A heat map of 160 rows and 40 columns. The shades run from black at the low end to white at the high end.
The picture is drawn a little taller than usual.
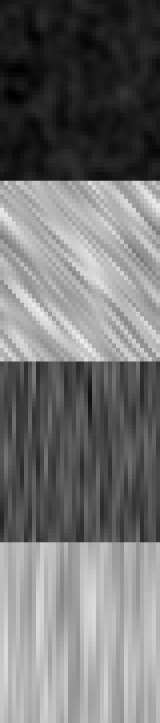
It is made of 4 by 1 panels. Panel 1,1: very low, blotchy, faint in contrast. Panel 2,1: high, slanting down to the right. Panel 3,1: low, streaked downward. Panel 4,1: high, streaked downward.
